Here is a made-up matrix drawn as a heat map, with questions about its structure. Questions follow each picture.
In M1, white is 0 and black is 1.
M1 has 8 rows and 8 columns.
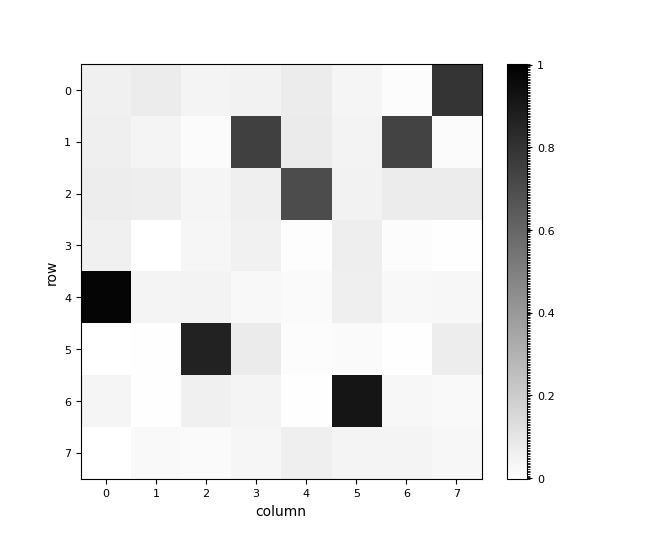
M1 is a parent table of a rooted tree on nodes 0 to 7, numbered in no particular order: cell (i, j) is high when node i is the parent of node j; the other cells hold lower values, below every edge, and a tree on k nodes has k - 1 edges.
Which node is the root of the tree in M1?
1
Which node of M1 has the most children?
1
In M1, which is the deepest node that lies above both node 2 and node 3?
1
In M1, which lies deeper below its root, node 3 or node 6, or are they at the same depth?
the same depth
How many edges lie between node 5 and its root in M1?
2
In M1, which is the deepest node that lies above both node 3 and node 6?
1
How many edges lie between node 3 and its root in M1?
1
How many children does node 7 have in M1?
0
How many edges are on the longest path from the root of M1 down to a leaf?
6
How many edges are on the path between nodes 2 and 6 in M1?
2
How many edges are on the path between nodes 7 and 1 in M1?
6
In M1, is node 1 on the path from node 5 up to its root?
yes
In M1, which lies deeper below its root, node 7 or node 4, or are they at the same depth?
node 7
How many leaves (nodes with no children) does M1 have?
2
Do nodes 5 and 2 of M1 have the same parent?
no
